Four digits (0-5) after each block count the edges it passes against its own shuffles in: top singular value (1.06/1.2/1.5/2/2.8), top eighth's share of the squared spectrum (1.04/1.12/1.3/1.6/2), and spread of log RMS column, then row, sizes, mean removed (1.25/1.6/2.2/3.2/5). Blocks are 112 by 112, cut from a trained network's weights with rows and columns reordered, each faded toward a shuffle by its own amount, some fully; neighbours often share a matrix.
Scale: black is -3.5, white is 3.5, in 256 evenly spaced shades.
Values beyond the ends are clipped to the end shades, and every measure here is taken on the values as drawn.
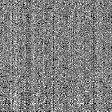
4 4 1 3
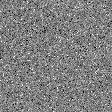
0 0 0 0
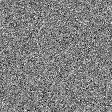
0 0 0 0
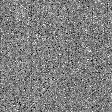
2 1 0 1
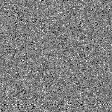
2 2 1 1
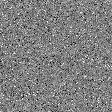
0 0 0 0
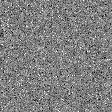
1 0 0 0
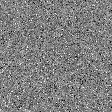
0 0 0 0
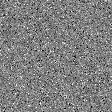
0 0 0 0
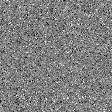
1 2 0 1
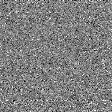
2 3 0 2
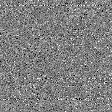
2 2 0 2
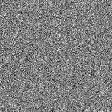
3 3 1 1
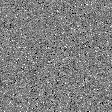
1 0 0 0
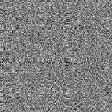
4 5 2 3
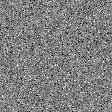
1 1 0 0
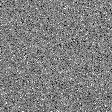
1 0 0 0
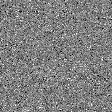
1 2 0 1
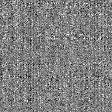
3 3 1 2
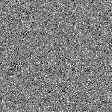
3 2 1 1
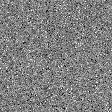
1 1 0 0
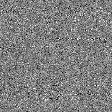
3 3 0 3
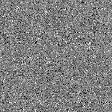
2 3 0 2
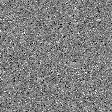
2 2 0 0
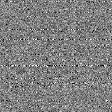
3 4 1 3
